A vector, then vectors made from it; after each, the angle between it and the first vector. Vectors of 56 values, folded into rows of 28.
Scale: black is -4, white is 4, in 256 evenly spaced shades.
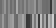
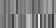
nearly opposite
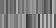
nearly parallel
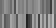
nearly parallel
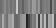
nearly parallel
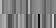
partly aligned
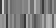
orthogonal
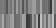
nearly parallel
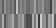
nearly parallel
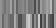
nearly opposite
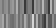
orthogonal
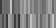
orthogonal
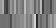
orthogonal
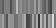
nearly parallel
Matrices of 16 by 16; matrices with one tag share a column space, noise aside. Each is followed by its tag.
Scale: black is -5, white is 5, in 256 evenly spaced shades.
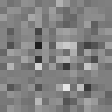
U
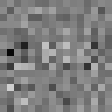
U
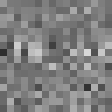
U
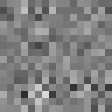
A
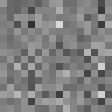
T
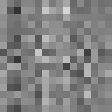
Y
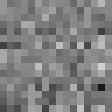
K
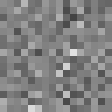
T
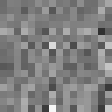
K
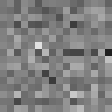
T
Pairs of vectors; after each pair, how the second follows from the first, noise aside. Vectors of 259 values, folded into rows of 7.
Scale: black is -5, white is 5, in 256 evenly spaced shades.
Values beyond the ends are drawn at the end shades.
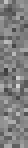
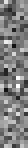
scaled up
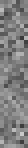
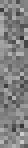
sign-scrambled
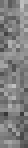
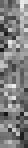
scaled up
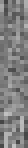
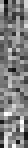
scaled up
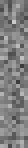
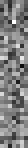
scaled up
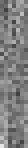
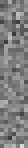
shuffled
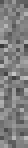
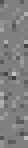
partly zeroed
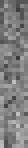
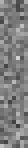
sign-scrambled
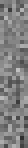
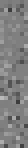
partly zeroed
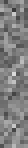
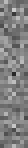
sign-scrambled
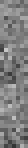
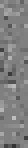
partly zeroed
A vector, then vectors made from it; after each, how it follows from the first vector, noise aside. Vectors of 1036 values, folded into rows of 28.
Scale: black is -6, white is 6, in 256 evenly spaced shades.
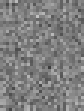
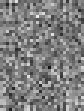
scaled up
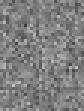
wrapped around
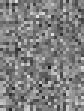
scaled up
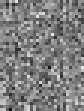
scaled up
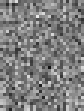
scaled up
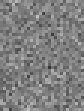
sign-scrambled
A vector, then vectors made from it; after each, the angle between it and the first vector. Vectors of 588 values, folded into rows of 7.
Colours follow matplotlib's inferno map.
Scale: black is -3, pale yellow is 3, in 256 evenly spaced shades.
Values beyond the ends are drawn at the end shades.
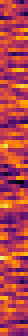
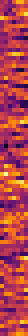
nearly opposite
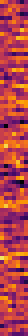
nearly parallel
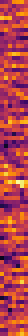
nearly opposite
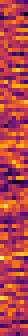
nearly parallel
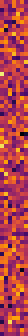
orthogonal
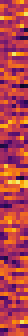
nearly opposite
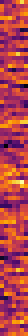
nearly opposite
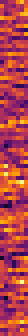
nearly opposite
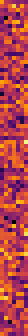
partly aligned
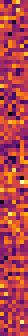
partly opposed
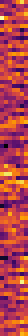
nearly opposite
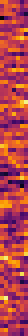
nearly parallel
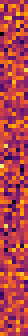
orthogonal
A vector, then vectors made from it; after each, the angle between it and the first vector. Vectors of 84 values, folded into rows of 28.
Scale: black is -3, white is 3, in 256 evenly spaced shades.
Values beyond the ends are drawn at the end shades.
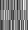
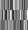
orthogonal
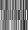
partly opposed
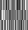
partly aligned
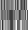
orthogonal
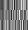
partly aligned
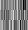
nearly opposite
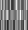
orthogonal
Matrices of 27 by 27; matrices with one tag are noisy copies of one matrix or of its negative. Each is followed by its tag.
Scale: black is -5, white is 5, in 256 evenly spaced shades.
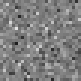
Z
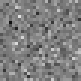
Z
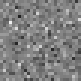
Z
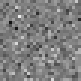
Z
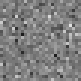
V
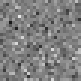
Z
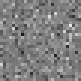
V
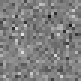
V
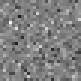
Z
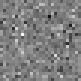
V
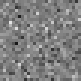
Z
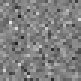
Z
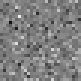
Z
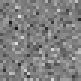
Z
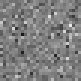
V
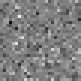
Z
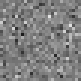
V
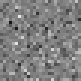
Z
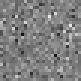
V
